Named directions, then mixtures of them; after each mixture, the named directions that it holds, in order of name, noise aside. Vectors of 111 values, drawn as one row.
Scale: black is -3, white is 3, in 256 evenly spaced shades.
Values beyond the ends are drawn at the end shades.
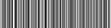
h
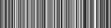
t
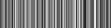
t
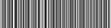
h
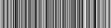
t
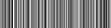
h, t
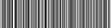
h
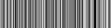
t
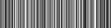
t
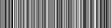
h, t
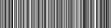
h, t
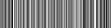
h, t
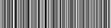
h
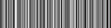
h, t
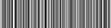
h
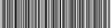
h, t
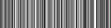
t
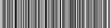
h, t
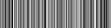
h, t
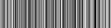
t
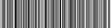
h, t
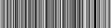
t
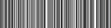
t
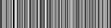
h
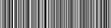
h, t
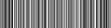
h, t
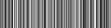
h, t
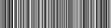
h, t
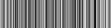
t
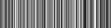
t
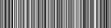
h, t
